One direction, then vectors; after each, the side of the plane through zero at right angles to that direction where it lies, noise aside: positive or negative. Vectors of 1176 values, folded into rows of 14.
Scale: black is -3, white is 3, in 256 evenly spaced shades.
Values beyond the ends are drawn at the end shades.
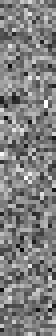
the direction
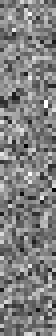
positive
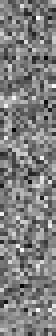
negative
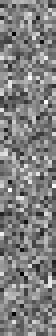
positive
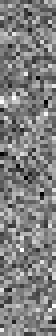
negative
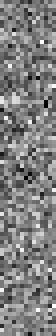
negative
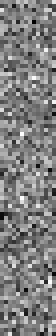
positive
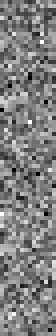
negative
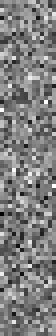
positive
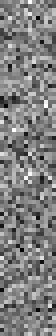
positive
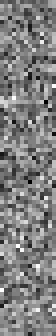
negative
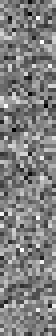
negative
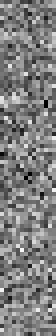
negative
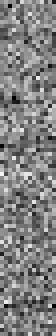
positive
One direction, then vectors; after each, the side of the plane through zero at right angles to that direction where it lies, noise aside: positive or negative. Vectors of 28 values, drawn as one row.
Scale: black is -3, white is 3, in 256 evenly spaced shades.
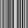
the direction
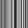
negative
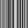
positive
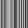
negative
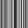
negative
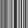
negative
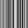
positive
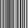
positive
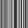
negative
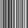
positive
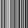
negative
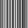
positive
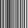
positive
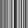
negative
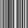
positive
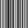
positive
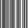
positive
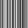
positive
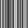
positive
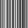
positive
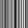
negative
